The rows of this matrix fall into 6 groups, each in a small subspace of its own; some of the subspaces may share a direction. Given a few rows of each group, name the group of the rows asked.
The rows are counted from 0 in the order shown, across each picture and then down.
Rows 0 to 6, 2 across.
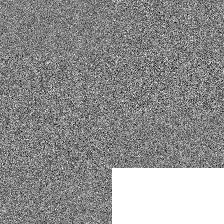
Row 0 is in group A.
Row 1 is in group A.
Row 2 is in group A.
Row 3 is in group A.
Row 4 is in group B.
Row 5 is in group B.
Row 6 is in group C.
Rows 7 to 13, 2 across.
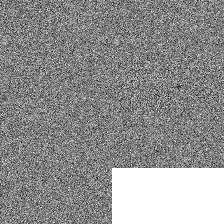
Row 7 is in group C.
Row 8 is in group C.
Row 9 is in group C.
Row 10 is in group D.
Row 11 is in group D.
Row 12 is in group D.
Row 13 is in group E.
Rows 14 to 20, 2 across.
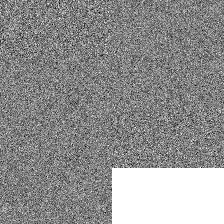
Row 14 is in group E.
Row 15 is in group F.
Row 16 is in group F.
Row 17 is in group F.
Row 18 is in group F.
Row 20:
C
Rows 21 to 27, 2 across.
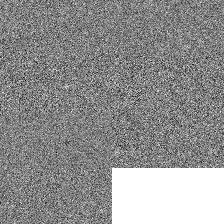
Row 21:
A
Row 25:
D
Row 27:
F
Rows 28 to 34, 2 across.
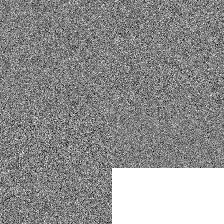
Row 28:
D
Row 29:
C
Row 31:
C
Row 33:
E
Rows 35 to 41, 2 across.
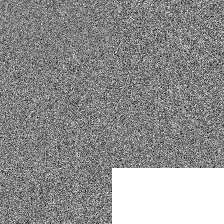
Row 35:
E
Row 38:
F
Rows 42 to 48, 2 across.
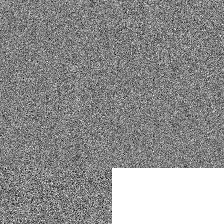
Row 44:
F
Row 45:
E
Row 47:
E
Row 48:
A
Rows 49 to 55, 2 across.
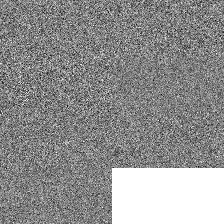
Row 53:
D
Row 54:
C
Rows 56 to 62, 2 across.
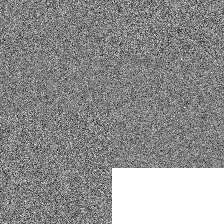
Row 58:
F
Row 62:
F
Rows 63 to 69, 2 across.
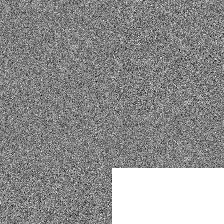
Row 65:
E
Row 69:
F
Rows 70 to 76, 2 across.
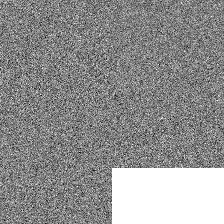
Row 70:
A
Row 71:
D
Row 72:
E
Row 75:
A
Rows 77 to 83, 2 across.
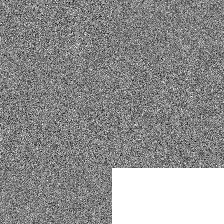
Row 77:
F
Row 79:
A
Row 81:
E
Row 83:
A
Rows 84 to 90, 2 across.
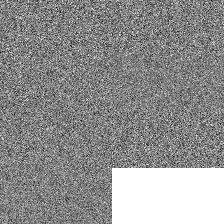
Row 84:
C
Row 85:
F
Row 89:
E
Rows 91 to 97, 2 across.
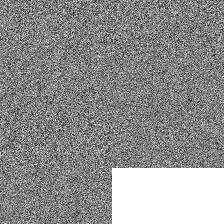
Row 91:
F
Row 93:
F
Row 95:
E
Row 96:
A
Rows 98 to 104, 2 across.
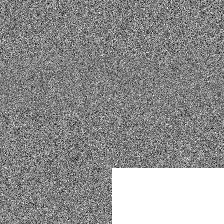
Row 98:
E
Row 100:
A
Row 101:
E
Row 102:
F
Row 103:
F
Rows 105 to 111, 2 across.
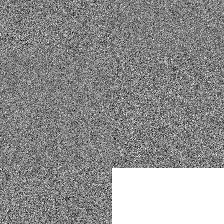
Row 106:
E
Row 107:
A
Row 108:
C
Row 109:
F
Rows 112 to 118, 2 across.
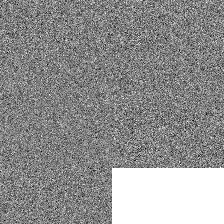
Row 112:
C
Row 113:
F
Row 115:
A
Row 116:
E
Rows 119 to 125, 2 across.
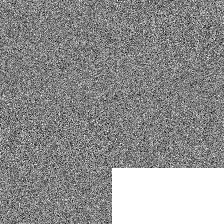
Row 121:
C
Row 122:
C
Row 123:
E
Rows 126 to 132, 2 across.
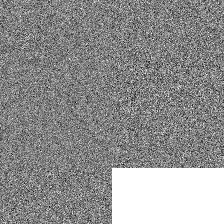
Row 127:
E
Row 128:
D
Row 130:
E
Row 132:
A
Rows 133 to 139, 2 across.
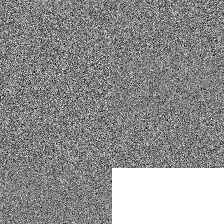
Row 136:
F
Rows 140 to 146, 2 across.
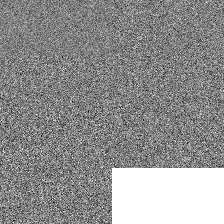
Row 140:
C
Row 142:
C
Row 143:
C
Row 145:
D
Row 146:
A
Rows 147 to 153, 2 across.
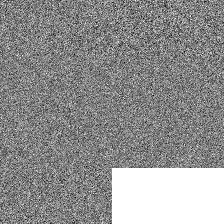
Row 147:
A
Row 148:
C
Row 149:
A
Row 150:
E
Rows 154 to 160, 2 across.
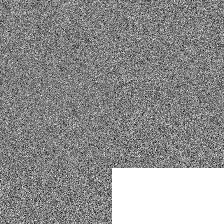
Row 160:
E
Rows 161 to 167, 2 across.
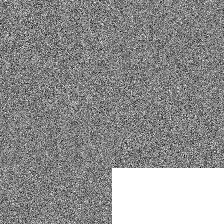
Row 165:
F
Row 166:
A
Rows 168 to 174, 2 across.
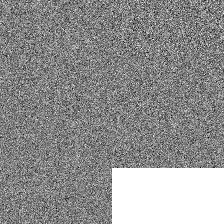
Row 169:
E
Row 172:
F
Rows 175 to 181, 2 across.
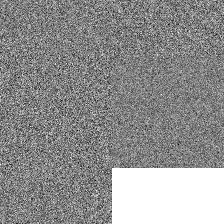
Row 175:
A
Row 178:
C
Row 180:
D
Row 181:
A
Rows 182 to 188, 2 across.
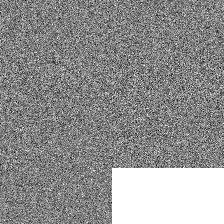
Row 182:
E
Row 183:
A
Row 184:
C
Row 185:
E
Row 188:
C
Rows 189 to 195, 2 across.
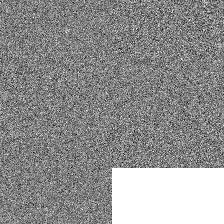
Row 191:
C
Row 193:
D
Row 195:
F
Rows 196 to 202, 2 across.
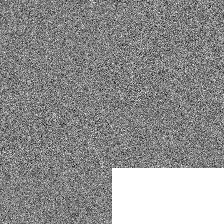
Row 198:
A
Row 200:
A
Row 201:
A
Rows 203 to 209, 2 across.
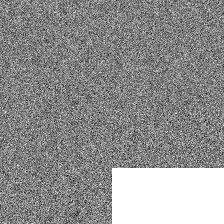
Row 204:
E
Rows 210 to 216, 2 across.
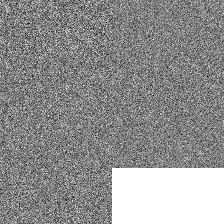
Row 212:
D
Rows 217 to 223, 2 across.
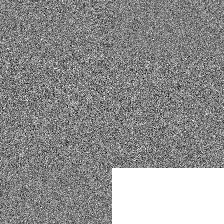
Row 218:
E
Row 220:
D
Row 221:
D
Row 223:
E
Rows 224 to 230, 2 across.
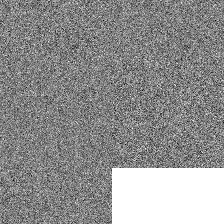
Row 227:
D
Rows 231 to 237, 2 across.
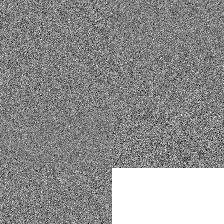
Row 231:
E
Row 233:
E
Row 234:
F
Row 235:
C
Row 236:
D
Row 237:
E
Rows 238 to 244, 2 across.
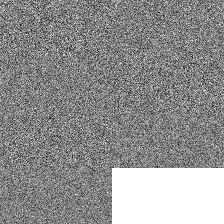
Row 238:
A
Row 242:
A
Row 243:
D
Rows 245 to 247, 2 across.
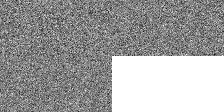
